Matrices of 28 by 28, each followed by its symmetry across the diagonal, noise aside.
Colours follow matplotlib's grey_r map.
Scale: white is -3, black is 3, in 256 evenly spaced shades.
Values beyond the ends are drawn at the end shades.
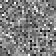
symmetric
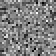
neither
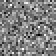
neither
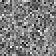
neither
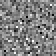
antisymmetric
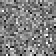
neither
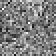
antisymmetric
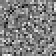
symmetric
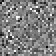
symmetric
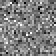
neither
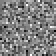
antisymmetric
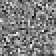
antisymmetric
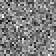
neither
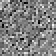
symmetric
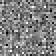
antisymmetric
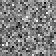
antisymmetric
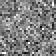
symmetric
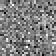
antisymmetric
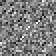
symmetric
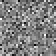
antisymmetric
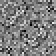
symmetric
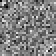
symmetric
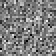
neither
